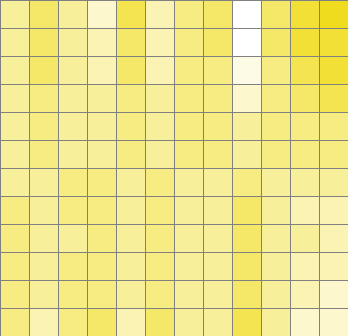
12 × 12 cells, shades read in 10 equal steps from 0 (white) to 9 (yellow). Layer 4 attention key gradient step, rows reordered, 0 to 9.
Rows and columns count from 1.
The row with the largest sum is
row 1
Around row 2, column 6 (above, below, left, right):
3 3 6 5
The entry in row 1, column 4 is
2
